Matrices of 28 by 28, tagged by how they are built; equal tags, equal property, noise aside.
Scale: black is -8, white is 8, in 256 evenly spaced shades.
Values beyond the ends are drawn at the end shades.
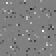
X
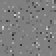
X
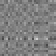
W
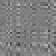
W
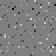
X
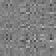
W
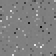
X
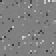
X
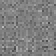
W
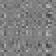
W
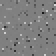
X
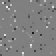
X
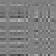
W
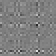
W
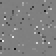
X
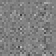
W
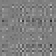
W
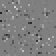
X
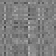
W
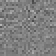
W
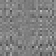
W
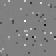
X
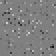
X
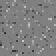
X
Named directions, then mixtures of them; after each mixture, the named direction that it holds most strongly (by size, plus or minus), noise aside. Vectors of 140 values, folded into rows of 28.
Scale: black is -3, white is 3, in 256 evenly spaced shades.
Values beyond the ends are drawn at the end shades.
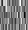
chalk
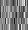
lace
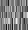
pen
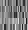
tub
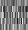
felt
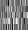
pen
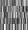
tub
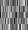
lace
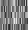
lace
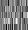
pen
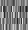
felt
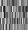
felt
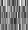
chalk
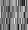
lace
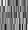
tub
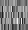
felt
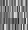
tub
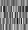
felt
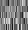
pen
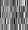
lace
